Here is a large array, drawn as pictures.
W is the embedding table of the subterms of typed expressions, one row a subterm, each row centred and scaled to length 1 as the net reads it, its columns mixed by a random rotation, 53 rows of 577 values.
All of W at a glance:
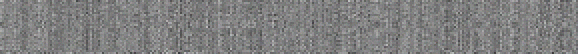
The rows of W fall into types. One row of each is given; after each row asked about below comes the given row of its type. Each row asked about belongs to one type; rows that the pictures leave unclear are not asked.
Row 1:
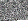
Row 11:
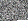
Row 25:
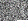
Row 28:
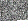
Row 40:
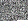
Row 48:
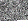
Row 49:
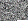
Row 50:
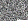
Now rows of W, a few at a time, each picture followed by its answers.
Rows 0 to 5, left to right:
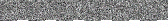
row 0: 1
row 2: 40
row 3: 50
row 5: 11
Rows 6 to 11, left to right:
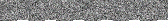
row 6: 1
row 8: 11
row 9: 25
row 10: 48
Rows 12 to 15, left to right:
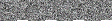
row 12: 49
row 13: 40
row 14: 28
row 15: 40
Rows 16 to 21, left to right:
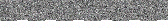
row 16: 48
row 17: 1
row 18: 11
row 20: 49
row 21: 40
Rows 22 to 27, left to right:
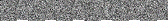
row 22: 50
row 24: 50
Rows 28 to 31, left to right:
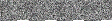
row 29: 48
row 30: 48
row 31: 1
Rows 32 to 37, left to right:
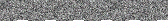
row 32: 25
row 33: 49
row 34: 11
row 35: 11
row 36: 25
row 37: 40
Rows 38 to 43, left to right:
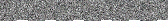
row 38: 25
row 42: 40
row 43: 1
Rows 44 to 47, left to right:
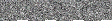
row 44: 40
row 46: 25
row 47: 1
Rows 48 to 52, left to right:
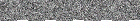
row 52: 49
